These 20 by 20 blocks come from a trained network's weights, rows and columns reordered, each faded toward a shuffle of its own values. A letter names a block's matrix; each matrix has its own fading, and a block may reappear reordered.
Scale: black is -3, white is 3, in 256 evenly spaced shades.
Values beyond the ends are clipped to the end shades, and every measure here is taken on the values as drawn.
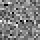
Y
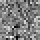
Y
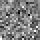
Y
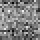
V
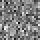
Y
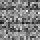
V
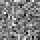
Y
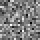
Y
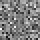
Y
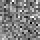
Y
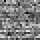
V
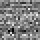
V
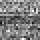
V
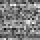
V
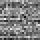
V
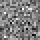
Y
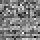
V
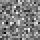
Y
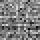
V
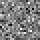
Y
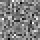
Y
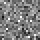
Y
